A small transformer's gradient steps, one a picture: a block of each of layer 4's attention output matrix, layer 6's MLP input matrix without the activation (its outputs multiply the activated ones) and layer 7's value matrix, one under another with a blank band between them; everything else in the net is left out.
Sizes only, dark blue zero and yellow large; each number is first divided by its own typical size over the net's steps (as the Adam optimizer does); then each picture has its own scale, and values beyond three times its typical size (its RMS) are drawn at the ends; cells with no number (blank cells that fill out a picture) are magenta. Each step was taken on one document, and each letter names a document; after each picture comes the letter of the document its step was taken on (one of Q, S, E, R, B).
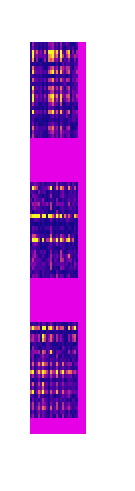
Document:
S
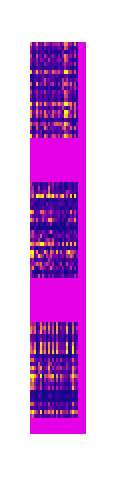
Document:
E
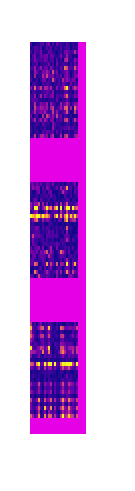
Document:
S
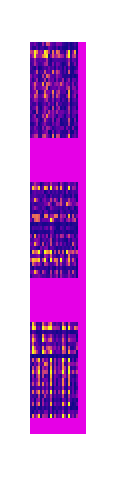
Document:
S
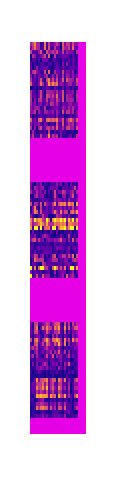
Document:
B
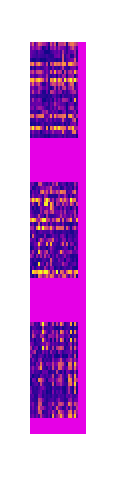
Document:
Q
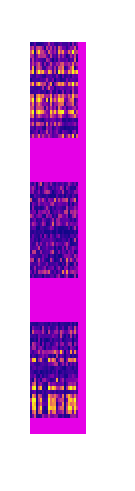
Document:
Q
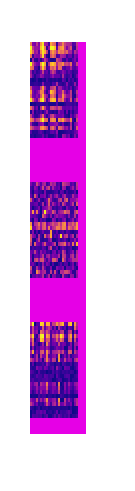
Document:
B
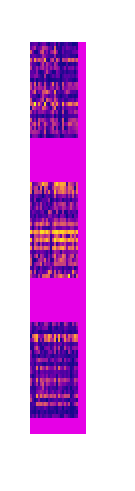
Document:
B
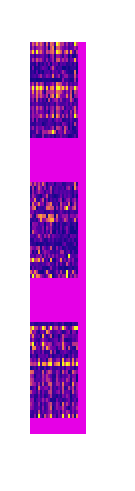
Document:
S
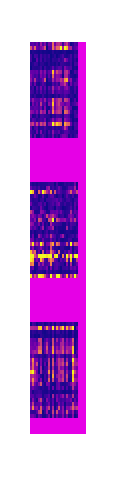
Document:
E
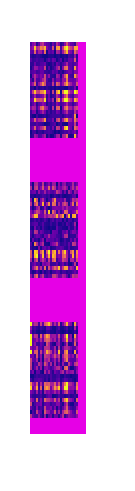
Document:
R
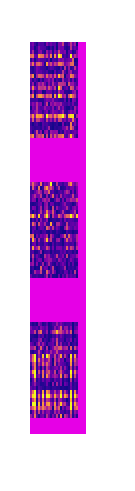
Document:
Q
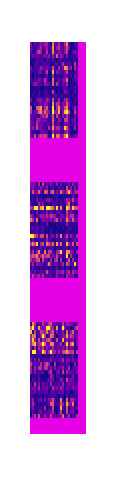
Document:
S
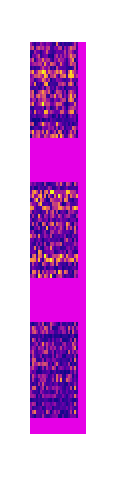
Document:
Q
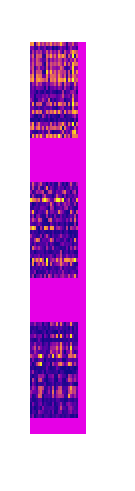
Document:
Q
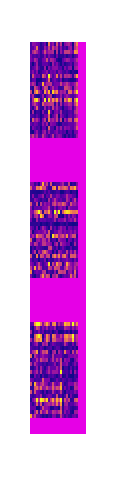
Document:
B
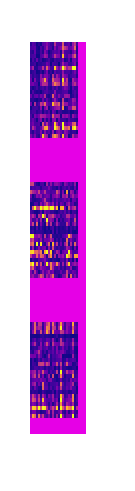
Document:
E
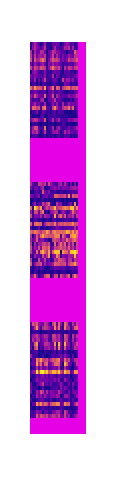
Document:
B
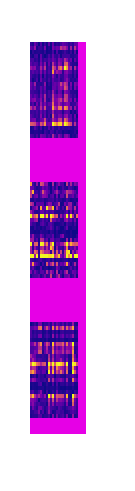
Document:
E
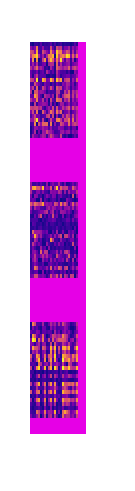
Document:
R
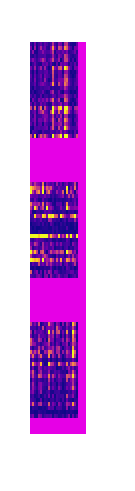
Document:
S
